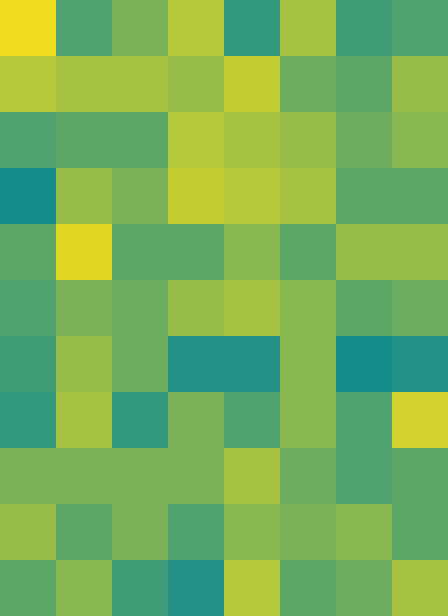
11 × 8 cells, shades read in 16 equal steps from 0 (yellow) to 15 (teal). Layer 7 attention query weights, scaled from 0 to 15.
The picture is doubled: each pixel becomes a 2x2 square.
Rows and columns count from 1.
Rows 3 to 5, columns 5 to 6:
5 6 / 4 5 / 7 10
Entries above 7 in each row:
5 2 4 4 4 5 6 5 7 5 5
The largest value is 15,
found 2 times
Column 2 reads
11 5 10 6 1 8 6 5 8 10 7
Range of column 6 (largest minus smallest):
5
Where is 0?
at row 1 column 1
